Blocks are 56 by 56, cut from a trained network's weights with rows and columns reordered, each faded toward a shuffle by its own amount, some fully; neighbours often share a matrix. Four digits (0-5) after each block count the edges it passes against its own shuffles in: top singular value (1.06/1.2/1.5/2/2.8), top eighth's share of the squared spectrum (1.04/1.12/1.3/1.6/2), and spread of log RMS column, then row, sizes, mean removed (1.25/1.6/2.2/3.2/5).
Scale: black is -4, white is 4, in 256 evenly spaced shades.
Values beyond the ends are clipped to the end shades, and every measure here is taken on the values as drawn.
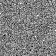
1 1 0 0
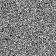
0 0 0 0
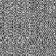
3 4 1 2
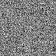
2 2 0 0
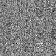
3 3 1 1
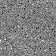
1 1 0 0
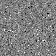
2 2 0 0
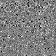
3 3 0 2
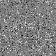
2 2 0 1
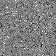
1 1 0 0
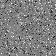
0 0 0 0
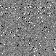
2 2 0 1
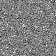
0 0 0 0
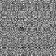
4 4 1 2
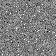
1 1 0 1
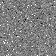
0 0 0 0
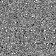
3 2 0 1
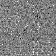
2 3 1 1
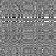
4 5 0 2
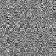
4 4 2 2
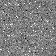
1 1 0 0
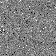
0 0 0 0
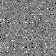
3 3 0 1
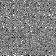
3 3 0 1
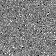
1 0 0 0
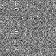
3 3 1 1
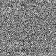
3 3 0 0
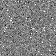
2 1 0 1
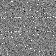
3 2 0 1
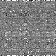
4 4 1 2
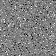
0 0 0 0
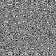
3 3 0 2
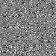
3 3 0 2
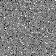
1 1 0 0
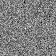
1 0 0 0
